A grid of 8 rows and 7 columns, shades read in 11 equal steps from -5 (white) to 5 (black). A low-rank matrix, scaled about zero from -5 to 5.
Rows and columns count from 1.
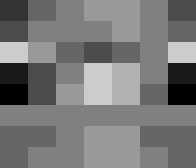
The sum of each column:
13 5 0 -7 -7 2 11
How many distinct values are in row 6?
1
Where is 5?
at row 5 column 1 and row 5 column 7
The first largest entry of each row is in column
1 1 4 1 1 1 1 1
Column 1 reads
3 2 -3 4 5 0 1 1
